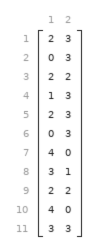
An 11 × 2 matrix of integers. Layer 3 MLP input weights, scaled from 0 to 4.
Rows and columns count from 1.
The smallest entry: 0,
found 4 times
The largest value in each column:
4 3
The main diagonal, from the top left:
2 3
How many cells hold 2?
6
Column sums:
23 23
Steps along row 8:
down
